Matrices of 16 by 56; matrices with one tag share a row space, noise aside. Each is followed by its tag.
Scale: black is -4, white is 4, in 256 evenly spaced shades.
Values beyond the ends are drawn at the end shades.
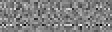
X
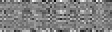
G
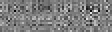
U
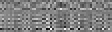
G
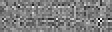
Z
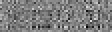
U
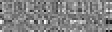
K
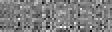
G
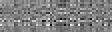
G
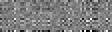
U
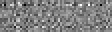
X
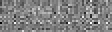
U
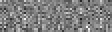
X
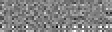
K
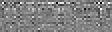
Z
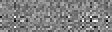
U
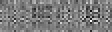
U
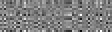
X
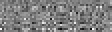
G
